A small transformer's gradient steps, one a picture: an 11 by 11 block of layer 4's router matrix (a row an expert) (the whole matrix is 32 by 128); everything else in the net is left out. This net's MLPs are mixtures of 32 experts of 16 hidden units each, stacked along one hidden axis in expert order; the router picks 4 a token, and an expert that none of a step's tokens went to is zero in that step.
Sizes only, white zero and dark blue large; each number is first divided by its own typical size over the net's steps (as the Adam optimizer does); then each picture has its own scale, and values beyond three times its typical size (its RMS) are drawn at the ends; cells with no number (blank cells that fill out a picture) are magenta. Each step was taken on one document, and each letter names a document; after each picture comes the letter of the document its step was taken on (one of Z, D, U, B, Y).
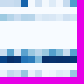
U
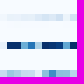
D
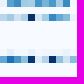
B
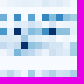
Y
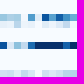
D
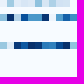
U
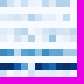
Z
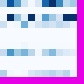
U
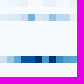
B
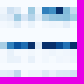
D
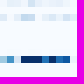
B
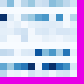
Z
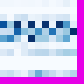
Y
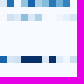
B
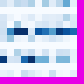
Y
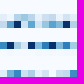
D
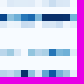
U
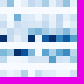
Y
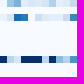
B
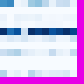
Z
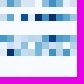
U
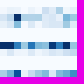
D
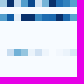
U
